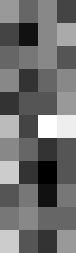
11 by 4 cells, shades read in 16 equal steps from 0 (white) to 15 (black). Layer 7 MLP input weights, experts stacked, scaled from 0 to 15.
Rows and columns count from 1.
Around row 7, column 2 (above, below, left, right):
11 12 7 12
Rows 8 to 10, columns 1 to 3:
3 12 15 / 10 8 14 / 8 7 9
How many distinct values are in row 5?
3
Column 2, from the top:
9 14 8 12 10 11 9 12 8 7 10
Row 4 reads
7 12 9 7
